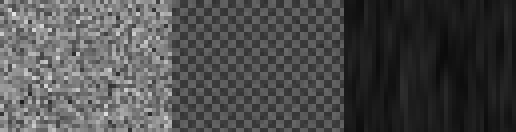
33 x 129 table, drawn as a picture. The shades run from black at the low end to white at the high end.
It is made of 1 by 3 panels. Panel 1,1: middling, fine-grained, strong in contrast. Panel 1,2: low, checkered. Panel 1,3: very low, streaked downward, faint in contrast.
